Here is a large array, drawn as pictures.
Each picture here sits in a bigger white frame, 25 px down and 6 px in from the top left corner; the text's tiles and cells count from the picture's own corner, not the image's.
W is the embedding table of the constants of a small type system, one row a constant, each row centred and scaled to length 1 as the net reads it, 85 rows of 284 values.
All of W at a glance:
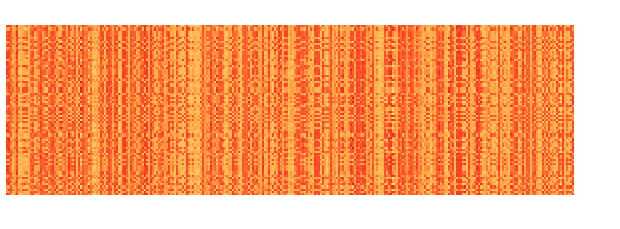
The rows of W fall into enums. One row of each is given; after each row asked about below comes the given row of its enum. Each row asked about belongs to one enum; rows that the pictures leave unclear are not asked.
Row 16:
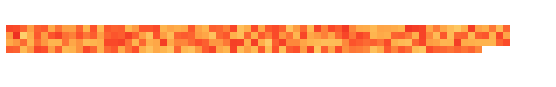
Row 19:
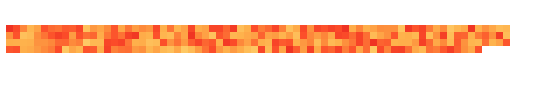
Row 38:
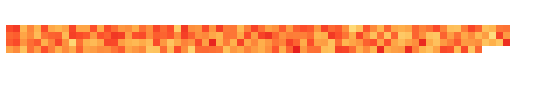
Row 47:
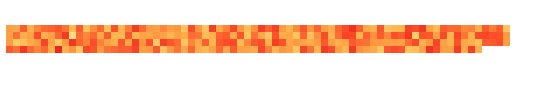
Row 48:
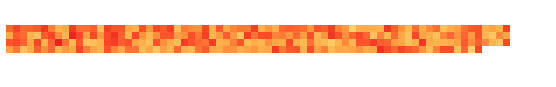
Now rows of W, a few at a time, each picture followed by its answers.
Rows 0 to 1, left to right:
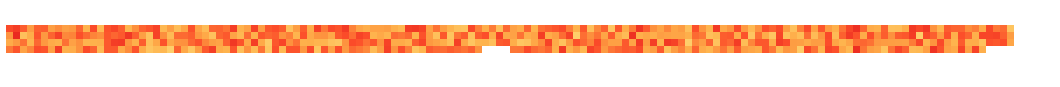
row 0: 16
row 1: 47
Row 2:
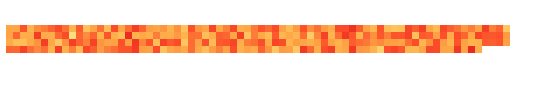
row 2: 47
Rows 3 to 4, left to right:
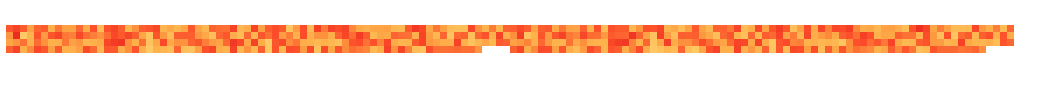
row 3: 16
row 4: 16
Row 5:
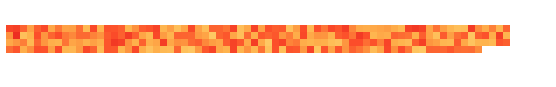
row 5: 16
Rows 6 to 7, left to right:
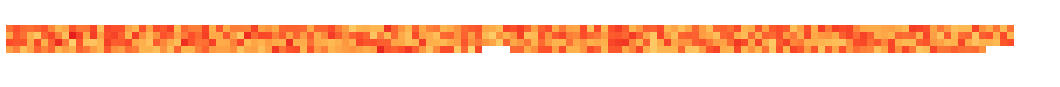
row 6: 48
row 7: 16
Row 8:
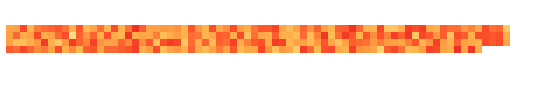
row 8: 47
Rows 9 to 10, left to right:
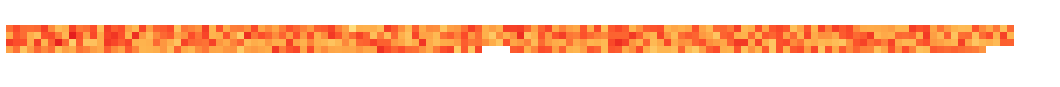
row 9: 48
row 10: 16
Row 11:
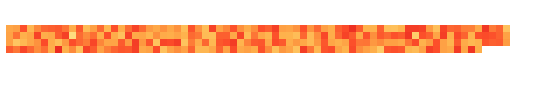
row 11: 47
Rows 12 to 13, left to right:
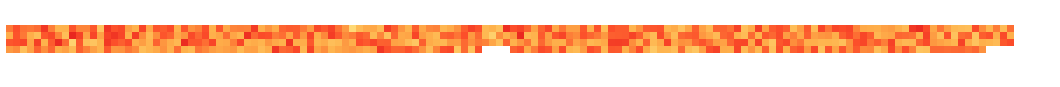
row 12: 48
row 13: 16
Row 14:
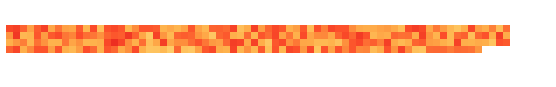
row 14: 16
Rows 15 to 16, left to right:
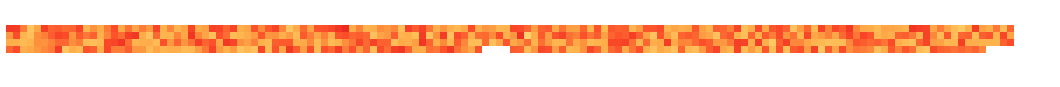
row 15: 19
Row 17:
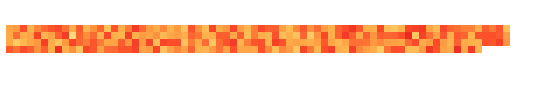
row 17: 47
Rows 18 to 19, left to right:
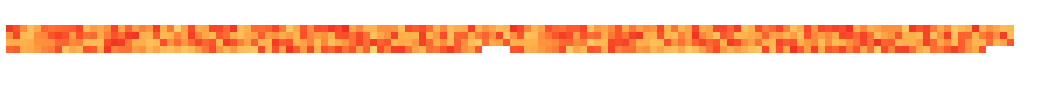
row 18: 19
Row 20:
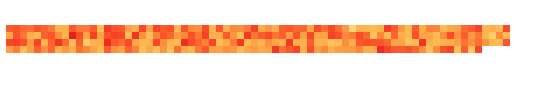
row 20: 48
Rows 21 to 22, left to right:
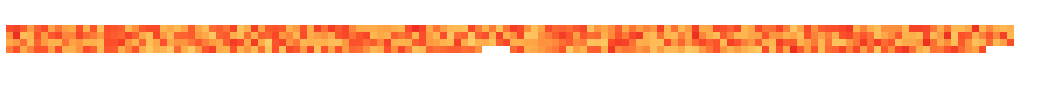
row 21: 16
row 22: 19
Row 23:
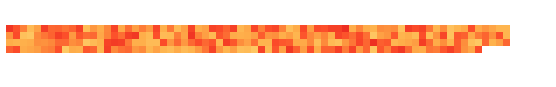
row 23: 19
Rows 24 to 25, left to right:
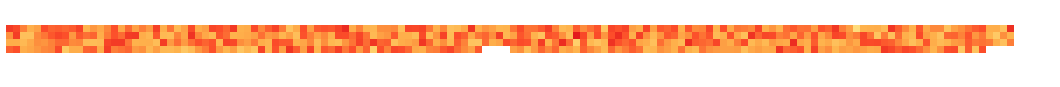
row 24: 19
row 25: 48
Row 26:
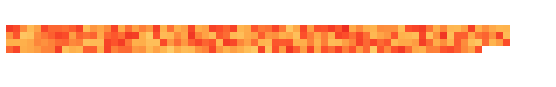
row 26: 19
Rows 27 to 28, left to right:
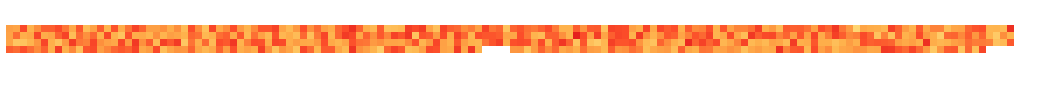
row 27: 47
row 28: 48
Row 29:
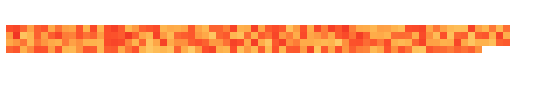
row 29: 16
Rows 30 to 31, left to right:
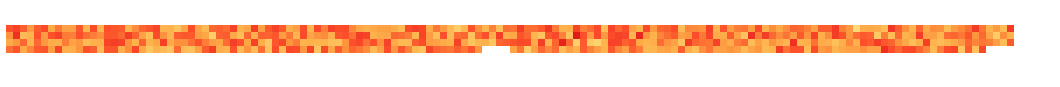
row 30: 16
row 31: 48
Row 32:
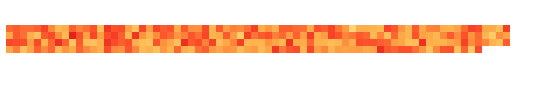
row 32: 48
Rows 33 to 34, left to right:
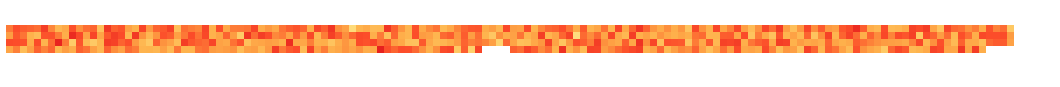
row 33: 48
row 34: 47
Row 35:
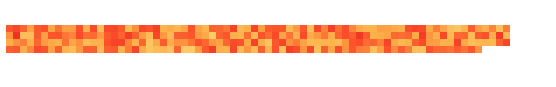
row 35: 16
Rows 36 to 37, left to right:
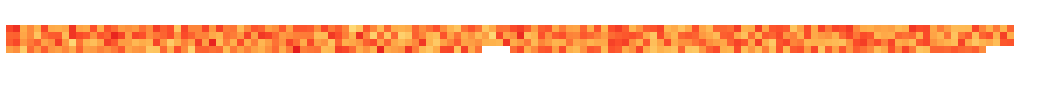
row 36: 38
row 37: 16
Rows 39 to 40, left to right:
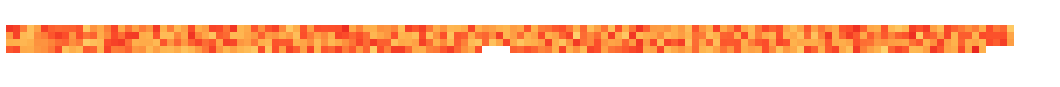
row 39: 19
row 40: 47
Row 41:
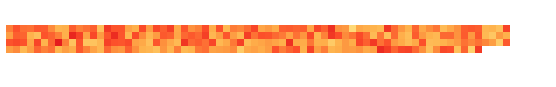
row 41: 48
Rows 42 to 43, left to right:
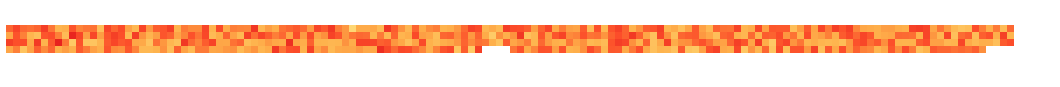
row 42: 48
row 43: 16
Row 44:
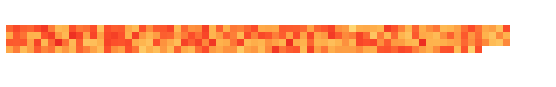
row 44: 48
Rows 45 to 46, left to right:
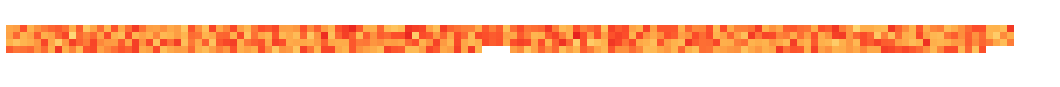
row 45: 47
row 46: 48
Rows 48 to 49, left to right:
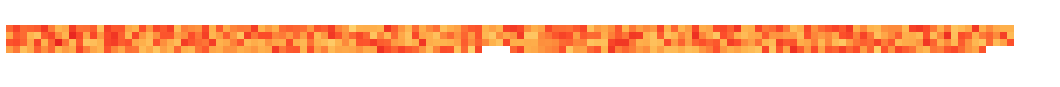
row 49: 19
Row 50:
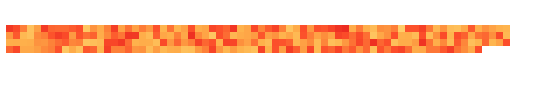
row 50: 19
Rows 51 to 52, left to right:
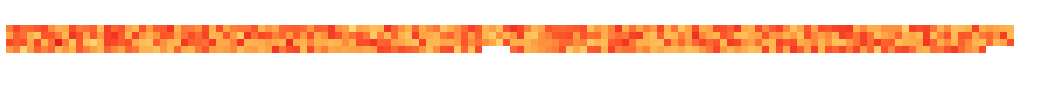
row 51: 48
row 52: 19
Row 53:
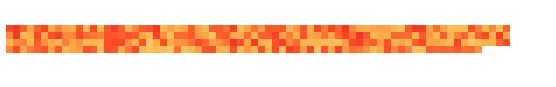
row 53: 16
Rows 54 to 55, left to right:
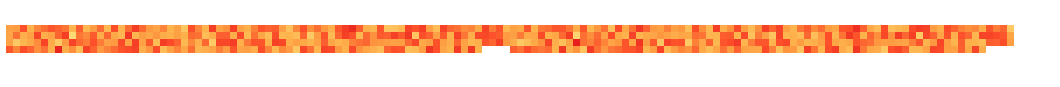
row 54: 47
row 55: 47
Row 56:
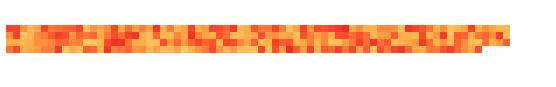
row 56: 19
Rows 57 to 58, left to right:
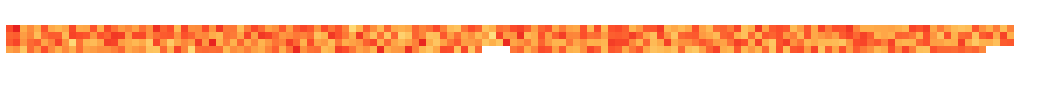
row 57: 38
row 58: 16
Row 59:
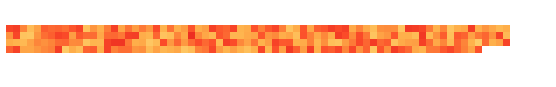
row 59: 19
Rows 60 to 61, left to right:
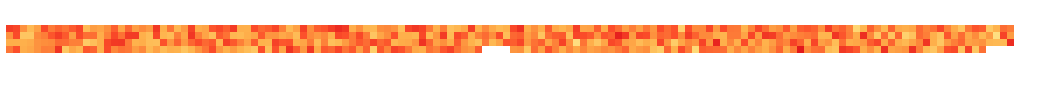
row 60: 19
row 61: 38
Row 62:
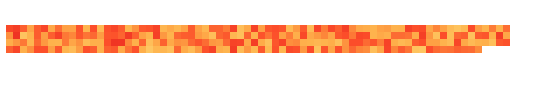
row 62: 16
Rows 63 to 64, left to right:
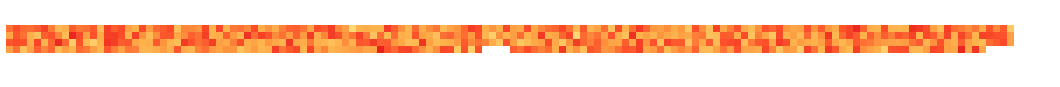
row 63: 48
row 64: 47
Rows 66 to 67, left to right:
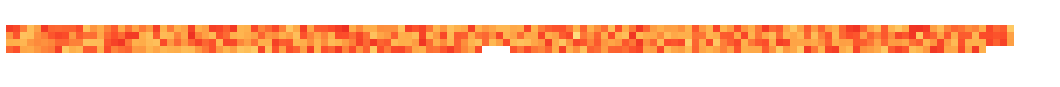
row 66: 19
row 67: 47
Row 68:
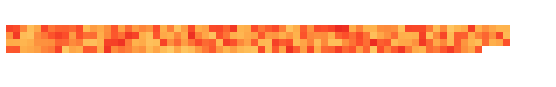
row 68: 19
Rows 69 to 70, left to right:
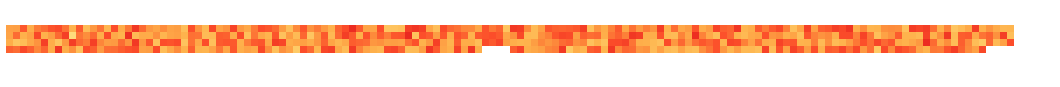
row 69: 47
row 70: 19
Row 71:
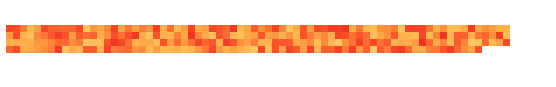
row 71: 19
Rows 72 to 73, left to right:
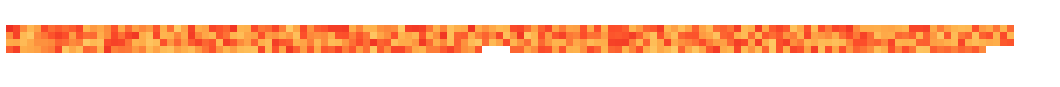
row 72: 19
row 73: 16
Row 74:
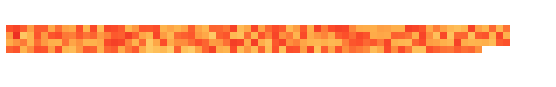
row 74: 16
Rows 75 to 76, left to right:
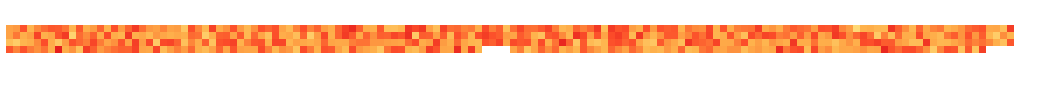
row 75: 47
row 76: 48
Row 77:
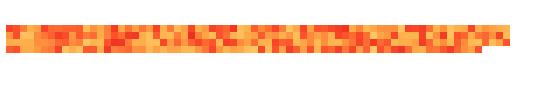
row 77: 19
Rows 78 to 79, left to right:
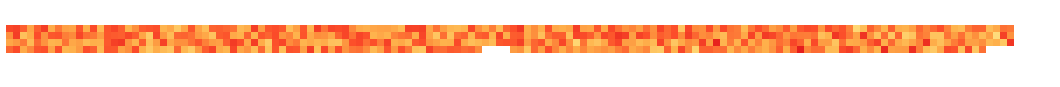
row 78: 16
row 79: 38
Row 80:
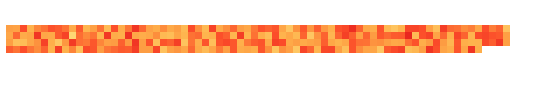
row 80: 47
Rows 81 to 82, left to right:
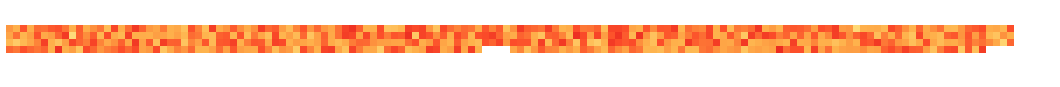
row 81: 47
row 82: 48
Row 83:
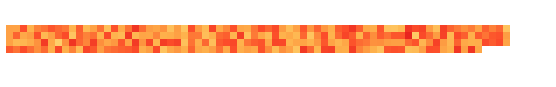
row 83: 47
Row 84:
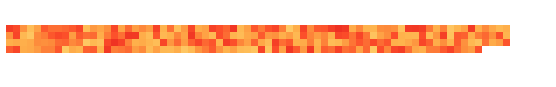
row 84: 19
